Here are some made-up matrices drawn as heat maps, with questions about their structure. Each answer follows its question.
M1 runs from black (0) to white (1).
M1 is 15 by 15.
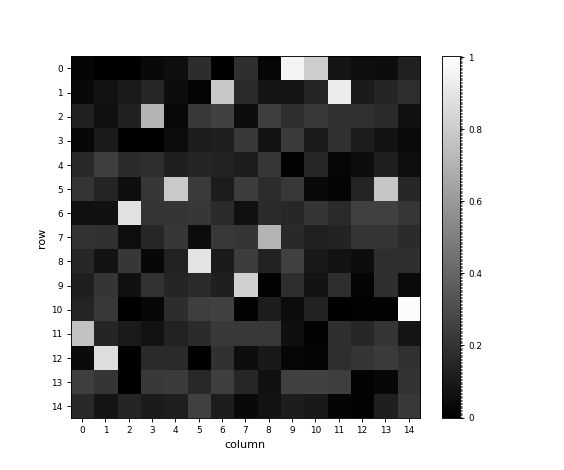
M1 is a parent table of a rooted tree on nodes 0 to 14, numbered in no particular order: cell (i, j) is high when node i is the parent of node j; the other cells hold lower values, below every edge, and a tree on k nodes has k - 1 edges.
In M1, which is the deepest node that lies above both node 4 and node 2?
1
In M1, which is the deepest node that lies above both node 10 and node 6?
1
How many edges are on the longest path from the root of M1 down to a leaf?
8
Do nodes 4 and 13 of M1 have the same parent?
yes
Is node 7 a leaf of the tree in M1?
no
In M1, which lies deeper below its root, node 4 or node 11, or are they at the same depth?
node 4
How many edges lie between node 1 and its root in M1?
1
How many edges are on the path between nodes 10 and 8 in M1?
4
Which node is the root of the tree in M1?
12
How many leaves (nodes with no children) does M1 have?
4
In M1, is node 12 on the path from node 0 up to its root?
yes
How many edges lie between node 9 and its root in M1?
4
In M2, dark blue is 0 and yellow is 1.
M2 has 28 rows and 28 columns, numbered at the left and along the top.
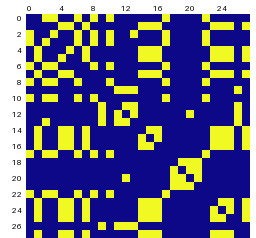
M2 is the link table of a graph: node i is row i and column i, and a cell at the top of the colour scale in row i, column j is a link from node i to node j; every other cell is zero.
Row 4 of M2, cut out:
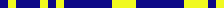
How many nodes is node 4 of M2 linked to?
10
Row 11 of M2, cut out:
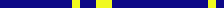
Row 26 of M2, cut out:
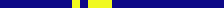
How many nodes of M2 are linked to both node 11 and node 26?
3
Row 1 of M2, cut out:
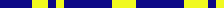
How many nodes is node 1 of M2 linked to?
10
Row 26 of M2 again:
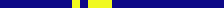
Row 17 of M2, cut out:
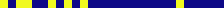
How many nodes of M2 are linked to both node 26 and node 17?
0
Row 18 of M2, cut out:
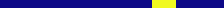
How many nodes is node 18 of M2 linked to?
3
